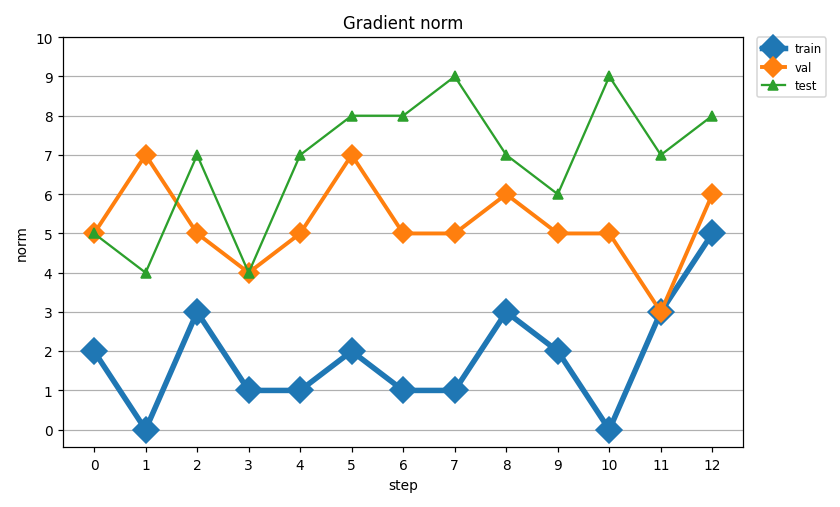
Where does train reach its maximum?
12
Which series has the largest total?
test
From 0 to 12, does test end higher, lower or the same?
higher
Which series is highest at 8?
test
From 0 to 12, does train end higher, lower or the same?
higher
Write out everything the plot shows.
Title: Gradient norm
x-axis: step, ticks 0 1 2 3 4 5 6 7 8 9 10 11 12
y-axis: norm, ticks 0 1 2 3 4 5 6 7 8 9 10
Legend: train, val, test
Values:
train: 2 0 3 1 1 2 1 1 3 2 0 3 5
val: 5 7 5 4 5 7 5 5 6 5 5 3 6
test: 5 4 7 4 7 8 8 9 7 6 9 7 8
